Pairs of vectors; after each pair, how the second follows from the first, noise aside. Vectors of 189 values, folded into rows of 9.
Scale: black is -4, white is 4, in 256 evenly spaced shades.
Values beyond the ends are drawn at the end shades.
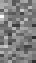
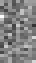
sign-scrambled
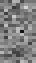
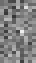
sign-scrambled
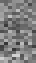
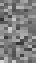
shuffled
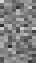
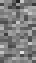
shuffled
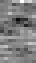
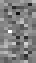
shuffled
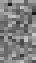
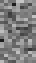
shuffled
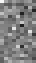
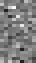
shuffled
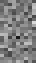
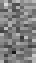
shuffled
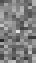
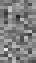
shuffled
